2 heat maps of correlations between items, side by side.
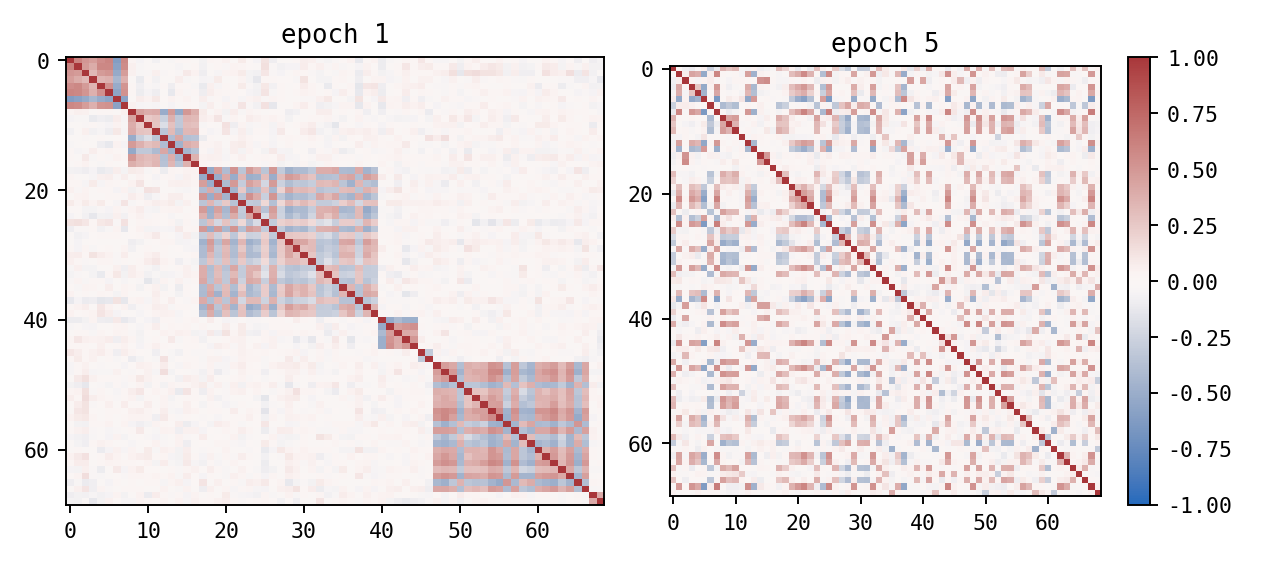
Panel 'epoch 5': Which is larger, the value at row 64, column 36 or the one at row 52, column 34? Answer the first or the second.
the first
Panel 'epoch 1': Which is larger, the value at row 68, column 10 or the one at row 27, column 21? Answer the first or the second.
the first
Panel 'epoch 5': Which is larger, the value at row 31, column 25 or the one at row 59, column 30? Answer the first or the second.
the first
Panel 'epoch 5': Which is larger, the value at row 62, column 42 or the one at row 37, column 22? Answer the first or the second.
the first
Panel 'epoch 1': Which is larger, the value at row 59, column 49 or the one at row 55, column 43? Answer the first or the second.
the second
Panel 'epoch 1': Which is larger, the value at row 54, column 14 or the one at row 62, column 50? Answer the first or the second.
the first
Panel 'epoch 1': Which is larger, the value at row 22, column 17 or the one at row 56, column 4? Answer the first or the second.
the second
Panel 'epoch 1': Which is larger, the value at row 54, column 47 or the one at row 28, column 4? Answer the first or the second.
the first
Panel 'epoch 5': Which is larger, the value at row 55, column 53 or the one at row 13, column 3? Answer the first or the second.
the first
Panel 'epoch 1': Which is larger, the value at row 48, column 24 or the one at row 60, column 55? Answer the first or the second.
the second
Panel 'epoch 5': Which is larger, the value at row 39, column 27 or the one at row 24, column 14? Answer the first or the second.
the second
